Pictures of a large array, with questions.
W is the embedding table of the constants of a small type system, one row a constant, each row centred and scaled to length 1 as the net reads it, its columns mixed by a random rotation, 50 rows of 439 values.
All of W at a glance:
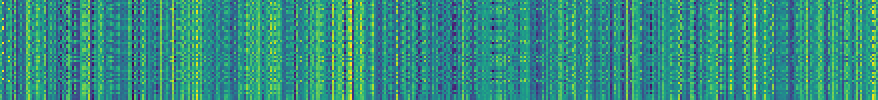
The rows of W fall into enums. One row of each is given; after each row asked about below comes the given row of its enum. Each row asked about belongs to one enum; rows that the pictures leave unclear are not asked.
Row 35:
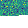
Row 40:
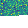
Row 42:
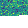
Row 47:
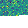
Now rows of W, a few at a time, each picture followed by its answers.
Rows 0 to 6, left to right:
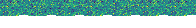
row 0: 47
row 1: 35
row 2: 42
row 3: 47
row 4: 40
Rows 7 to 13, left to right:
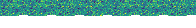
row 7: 42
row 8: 42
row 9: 35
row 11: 42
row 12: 42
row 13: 35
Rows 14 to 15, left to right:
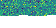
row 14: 35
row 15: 47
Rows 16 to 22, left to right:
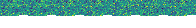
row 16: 42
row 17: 42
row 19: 47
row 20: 40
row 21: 35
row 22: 47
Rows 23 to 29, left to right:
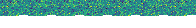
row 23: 47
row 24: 42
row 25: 42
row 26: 35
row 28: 40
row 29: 47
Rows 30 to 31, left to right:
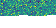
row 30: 40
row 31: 47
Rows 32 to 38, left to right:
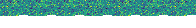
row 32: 47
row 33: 42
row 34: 42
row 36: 47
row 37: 42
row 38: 47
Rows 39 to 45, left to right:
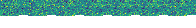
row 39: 35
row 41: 47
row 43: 42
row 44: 42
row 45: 47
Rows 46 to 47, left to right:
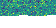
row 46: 42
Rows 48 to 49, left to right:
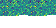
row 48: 47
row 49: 47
